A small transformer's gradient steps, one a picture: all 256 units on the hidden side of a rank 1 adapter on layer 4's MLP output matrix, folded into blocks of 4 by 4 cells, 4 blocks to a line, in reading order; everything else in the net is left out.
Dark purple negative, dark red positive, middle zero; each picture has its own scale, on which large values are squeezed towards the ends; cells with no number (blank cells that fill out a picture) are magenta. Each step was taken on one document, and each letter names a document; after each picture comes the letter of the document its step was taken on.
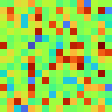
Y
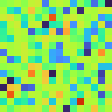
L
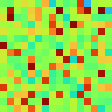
Y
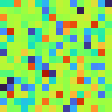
L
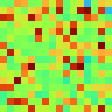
Y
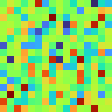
L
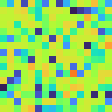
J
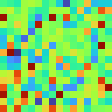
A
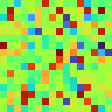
Y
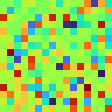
A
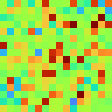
L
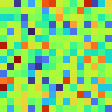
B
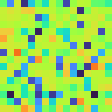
J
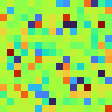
A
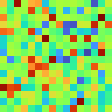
L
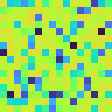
J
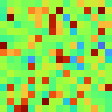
Y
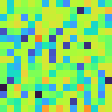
A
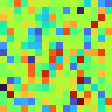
L
